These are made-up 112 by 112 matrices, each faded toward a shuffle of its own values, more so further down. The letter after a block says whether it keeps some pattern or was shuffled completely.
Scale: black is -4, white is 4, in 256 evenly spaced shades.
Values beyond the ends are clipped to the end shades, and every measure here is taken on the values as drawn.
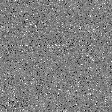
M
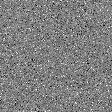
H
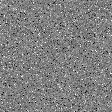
H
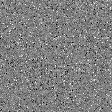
M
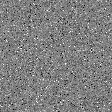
H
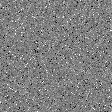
H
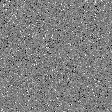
H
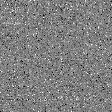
M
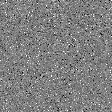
M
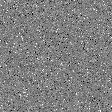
H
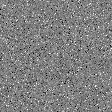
H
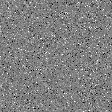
M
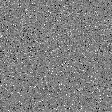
M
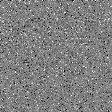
M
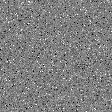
H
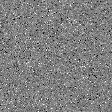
M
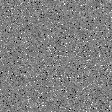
M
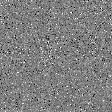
M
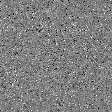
M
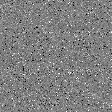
M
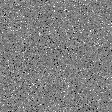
H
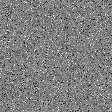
H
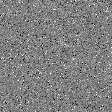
M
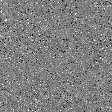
M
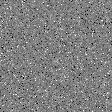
H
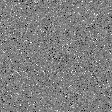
M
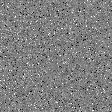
H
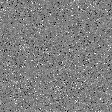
M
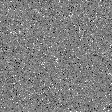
H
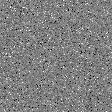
H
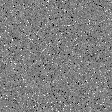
H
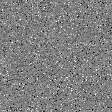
M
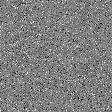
H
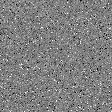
H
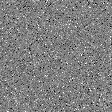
H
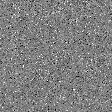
M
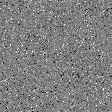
M
